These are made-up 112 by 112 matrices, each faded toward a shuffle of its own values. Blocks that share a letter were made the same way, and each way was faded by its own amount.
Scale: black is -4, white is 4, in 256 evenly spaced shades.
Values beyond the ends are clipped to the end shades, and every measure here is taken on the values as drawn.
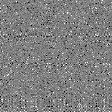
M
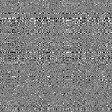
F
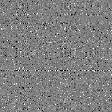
M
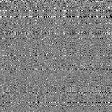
F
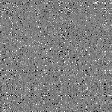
M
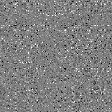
M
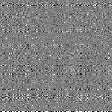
F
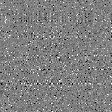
M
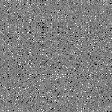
M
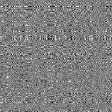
F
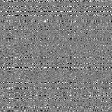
F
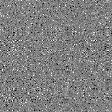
M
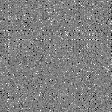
M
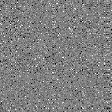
M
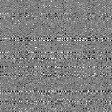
F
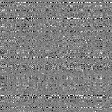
F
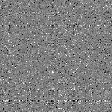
M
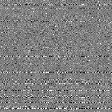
F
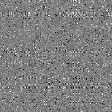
M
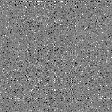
M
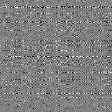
F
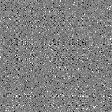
M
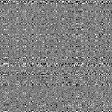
F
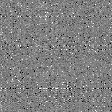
M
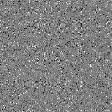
M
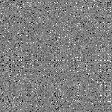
M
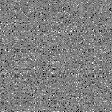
M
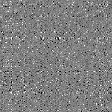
M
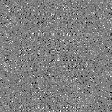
M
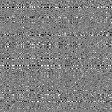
F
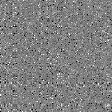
M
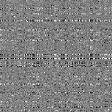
F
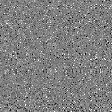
M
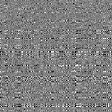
F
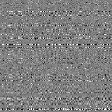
F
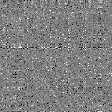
M
